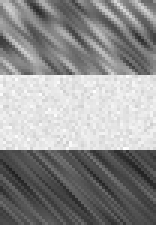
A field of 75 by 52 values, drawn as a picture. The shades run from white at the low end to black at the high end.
It is made of 3 by 1 panels. Panel 1,1: middling, slanting down to the right, strong in contrast. Panel 2,1: very low, fine-grained, faint in contrast. Panel 3,1: high, slanting down to the right.
